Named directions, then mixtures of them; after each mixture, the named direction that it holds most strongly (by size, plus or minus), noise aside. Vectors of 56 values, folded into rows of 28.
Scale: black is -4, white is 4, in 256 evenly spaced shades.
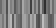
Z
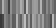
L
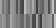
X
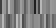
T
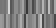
X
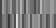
T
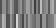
T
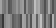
T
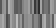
T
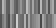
L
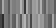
L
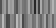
T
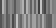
L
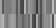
X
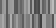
X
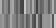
X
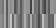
Z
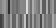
L
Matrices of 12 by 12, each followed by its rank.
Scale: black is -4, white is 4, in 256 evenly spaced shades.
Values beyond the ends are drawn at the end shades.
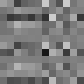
two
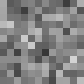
full rank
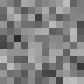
full rank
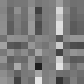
two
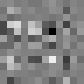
two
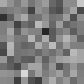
full rank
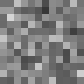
full rank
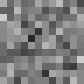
full rank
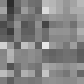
two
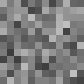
full rank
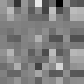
two
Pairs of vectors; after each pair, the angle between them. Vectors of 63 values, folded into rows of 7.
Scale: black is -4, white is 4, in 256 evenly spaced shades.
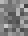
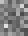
nearly parallel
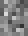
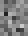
nearly opposite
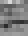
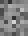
partly opposed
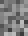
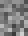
nearly opposite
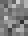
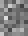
partly aligned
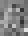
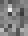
partly aligned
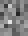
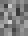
nearly parallel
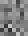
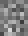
partly opposed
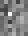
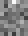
orthogonal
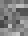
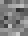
nearly parallel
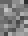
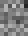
partly aligned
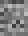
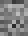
nearly parallel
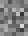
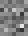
nearly parallel
